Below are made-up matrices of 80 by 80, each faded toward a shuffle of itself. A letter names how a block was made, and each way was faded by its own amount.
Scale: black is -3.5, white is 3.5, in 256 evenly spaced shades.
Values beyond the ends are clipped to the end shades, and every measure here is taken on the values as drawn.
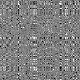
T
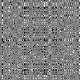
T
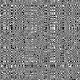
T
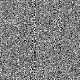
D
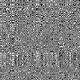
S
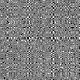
T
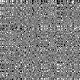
S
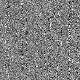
D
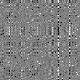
T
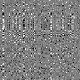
S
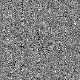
D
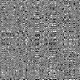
S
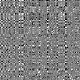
T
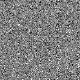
D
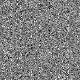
D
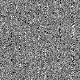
D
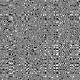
S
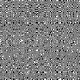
S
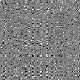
S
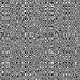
T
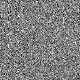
D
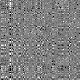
T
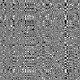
T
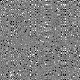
S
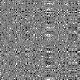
S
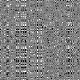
T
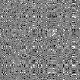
S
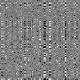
T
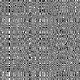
T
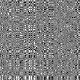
T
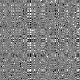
T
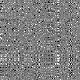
S
